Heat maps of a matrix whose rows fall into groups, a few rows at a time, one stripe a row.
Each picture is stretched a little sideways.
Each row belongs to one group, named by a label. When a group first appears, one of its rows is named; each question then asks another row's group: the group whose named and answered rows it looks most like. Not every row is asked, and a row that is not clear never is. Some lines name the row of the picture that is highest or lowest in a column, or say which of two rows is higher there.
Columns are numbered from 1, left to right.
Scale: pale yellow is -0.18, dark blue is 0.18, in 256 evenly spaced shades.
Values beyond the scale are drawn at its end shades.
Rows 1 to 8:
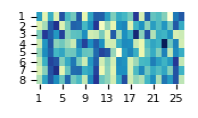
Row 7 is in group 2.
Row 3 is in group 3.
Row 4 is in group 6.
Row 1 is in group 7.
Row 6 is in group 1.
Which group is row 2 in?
2
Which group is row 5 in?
6
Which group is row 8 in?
1
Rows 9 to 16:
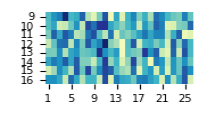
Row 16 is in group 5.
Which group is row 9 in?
1
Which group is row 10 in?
7
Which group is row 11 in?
3
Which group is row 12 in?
2
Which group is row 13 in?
7
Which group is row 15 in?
2
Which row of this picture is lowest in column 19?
14
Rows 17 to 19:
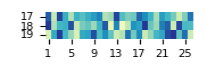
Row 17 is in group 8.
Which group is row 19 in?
6
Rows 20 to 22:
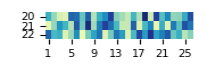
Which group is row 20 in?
7
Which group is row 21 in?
2
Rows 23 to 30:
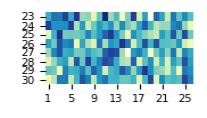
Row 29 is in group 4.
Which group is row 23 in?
1
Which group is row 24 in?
3
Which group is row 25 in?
6
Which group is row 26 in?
3
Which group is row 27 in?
6
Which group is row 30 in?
2
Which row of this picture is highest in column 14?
26
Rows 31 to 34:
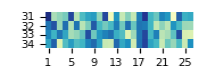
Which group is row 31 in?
5
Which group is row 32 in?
4
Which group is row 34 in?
4
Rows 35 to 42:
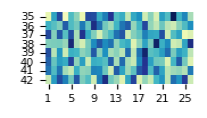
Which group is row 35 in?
6
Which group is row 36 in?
4
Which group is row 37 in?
3
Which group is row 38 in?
7
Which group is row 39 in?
5
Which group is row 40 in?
3
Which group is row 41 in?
8
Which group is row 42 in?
1
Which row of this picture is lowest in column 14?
42
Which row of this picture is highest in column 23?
35
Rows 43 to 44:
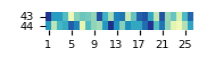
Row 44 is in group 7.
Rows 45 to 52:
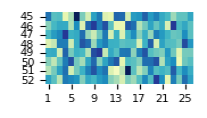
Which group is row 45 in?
8
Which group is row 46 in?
2
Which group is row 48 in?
2
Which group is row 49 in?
4
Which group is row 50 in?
7
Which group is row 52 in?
7
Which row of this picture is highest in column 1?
45
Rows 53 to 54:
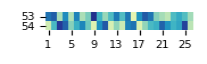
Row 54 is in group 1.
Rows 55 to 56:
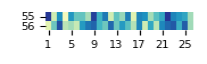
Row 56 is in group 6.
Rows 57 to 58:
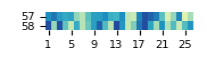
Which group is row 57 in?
3
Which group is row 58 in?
8
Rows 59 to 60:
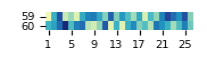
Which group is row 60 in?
1
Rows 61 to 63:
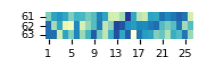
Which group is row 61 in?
1
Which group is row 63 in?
4
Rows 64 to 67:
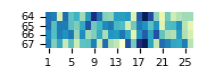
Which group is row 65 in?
3
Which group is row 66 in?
3
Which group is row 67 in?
5
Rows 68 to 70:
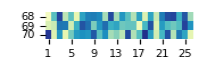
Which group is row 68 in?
6
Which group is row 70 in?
5
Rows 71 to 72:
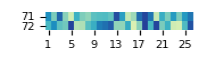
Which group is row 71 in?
8
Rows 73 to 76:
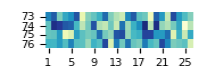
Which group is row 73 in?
1
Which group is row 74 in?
3
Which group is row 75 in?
8
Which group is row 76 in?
5
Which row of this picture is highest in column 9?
74
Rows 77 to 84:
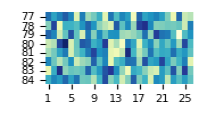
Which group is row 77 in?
3
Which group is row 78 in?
4
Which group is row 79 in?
7
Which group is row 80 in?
2
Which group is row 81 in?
2
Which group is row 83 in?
6
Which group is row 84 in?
1
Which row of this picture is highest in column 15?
81
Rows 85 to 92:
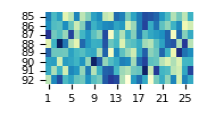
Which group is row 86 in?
3
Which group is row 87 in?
5
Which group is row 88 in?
6
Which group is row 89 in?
5
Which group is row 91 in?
7
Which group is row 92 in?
6
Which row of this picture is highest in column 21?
89
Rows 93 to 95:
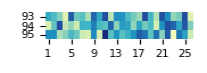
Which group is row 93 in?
5
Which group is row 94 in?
6
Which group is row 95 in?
5
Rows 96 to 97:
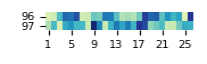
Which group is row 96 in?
7
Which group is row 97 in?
4
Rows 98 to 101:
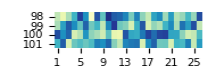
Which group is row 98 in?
7
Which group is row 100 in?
8
